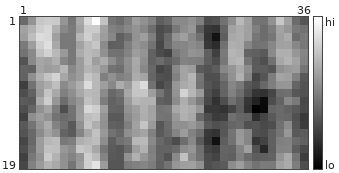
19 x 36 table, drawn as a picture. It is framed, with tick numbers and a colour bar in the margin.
Upright stripes repeat 6 times across the table. The histogram is bell-shaped. The top left is the ninth with the highest average. The grain runs up and down. The ninth with the lowest average is the middle right. On average the colour sits 50% of the way up the scale.
